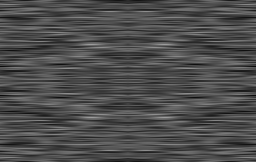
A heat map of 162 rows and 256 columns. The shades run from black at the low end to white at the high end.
Slope: none. Average level on the scale: 30%. Mirror symmetry: left to right and top to bottom. Histogram: bell-shaped. Grain: streaks across.
